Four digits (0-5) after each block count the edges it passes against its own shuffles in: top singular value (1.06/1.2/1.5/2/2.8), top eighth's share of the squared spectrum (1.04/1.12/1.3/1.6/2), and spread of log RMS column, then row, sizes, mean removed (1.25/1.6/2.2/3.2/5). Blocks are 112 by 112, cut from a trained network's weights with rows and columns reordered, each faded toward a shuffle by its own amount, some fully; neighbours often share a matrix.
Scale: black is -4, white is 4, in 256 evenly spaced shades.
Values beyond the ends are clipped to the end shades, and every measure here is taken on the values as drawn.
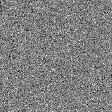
2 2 0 0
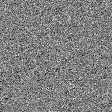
2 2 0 0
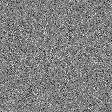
0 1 0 0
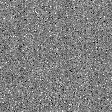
1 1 0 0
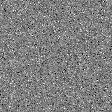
0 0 0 0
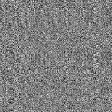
4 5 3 2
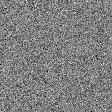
1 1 0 0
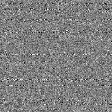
3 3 1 3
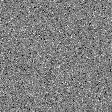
1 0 0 0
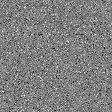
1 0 0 0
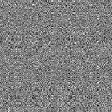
4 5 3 3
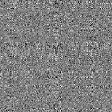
3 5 3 3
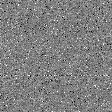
2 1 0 0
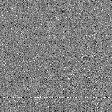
3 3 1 2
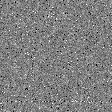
2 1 0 0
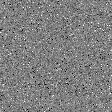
0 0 0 0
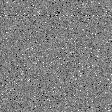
2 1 0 1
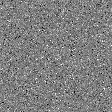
0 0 0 0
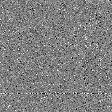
3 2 1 1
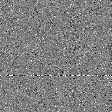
3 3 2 1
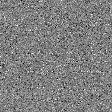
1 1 0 1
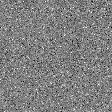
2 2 0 1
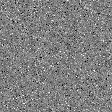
0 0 0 0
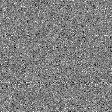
2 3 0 2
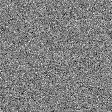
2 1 0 0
